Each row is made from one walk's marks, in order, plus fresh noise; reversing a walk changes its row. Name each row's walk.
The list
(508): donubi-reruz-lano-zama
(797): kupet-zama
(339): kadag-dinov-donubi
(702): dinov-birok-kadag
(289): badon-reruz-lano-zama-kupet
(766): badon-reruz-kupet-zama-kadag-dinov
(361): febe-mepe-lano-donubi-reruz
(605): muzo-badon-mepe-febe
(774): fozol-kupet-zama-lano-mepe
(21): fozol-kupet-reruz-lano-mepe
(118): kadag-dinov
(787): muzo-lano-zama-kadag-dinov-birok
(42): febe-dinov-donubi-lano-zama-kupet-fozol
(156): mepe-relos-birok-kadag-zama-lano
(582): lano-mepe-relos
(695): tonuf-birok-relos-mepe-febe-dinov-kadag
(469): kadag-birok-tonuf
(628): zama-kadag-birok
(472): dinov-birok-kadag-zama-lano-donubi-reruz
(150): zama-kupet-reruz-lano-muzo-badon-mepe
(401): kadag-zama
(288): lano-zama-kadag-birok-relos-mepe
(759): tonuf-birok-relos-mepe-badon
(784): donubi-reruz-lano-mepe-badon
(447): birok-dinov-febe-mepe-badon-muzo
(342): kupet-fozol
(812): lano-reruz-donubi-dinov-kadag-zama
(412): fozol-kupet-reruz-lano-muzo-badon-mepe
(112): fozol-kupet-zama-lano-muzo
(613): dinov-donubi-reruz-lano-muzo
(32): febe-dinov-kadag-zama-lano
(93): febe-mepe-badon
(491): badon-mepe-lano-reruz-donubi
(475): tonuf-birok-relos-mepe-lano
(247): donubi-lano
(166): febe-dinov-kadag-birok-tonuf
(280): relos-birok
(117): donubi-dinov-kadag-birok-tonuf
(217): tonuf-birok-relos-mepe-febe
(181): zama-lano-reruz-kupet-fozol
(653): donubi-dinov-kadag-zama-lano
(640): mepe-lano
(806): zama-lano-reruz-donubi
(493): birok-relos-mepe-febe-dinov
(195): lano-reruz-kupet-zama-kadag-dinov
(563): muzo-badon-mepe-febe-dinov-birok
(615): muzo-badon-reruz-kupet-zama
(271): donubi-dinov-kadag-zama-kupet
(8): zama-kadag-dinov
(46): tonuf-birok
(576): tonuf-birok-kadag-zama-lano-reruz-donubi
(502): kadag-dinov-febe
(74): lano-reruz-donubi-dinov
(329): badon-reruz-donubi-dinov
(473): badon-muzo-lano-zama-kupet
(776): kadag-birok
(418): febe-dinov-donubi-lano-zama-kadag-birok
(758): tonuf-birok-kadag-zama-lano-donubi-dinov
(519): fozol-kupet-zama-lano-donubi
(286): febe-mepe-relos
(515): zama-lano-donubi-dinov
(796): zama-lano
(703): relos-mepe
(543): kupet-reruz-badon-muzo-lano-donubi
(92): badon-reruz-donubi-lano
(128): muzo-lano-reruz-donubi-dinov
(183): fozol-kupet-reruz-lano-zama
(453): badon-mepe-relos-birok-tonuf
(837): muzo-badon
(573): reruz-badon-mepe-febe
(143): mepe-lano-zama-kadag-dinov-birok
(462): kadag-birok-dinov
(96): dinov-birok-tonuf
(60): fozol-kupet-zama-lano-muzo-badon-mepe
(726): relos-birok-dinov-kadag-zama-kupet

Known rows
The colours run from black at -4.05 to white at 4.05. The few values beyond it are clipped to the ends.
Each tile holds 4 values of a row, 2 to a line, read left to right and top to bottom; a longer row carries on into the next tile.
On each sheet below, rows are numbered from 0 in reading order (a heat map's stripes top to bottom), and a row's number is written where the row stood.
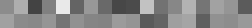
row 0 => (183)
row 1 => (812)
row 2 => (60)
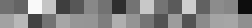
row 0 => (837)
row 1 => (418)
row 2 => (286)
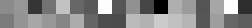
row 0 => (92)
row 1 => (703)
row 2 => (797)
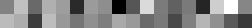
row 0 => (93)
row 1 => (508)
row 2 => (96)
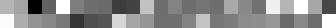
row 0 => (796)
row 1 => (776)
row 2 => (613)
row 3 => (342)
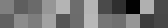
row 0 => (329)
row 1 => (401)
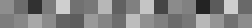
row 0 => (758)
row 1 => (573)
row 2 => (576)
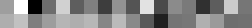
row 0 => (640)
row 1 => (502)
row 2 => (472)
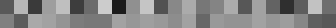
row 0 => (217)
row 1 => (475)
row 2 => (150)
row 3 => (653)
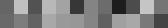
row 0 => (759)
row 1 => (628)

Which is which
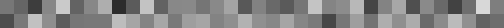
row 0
(117)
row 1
(361)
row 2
(543)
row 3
(787)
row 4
(784)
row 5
(74)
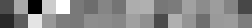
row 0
(46)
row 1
(563)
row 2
(605)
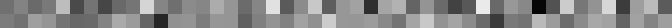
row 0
(695)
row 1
(462)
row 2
(447)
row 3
(21)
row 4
(519)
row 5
(32)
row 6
(806)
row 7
(774)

